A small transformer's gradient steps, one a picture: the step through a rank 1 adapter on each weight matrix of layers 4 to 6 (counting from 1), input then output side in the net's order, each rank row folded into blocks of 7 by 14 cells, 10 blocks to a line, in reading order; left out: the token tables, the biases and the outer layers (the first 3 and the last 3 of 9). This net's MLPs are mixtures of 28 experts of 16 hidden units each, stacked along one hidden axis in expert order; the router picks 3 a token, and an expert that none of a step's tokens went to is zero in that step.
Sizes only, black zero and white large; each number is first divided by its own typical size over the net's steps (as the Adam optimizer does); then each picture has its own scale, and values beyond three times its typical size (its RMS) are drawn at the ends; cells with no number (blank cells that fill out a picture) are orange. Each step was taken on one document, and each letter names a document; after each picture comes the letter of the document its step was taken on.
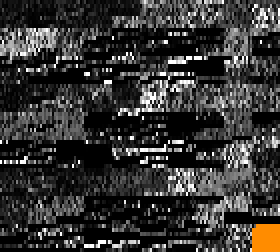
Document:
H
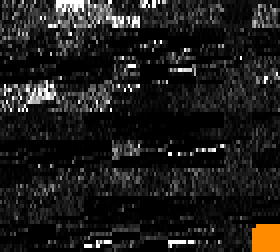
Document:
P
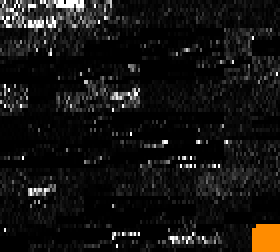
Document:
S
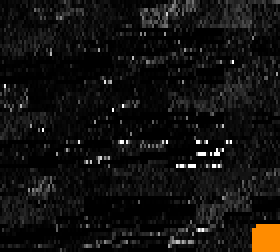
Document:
S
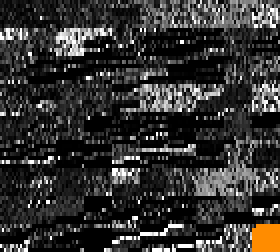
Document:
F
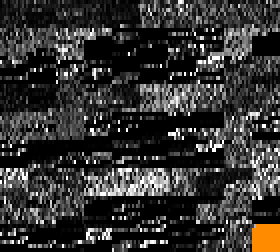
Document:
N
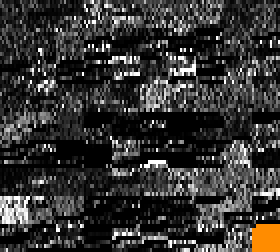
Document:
H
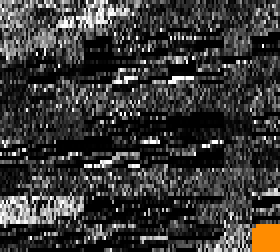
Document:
F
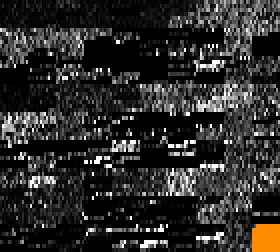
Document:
N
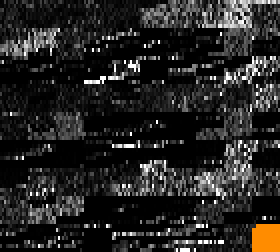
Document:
S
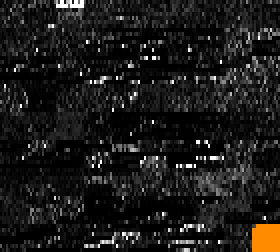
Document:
S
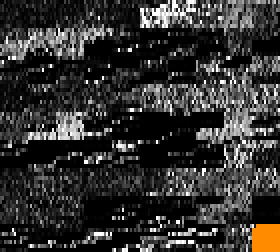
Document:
N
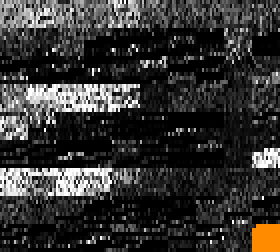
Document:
F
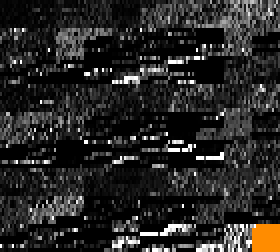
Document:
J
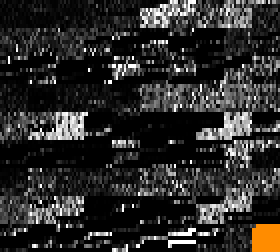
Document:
P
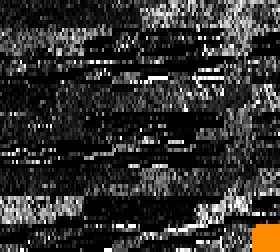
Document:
F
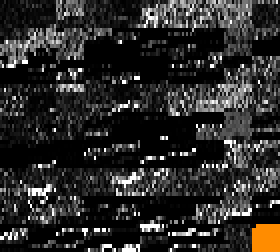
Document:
N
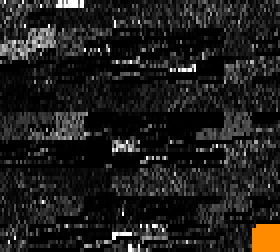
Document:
P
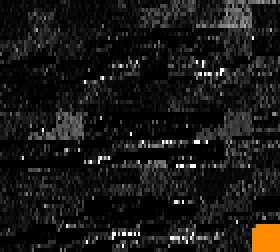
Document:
S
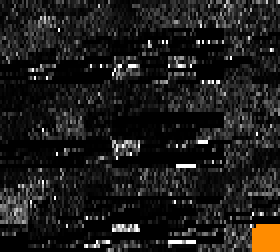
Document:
P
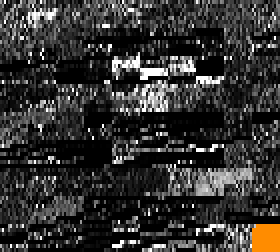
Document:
H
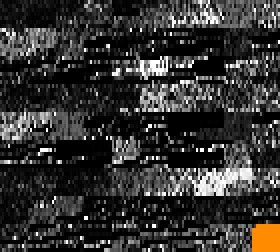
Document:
H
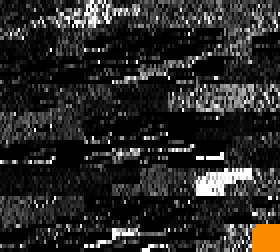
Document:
J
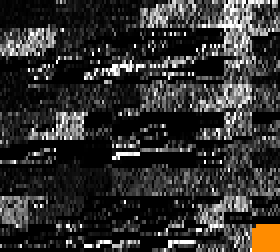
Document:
H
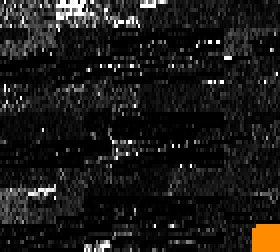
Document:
P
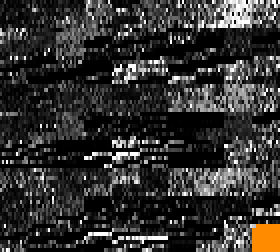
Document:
F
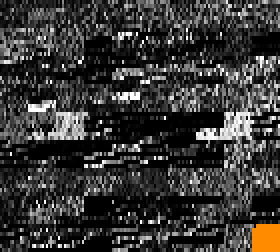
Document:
F
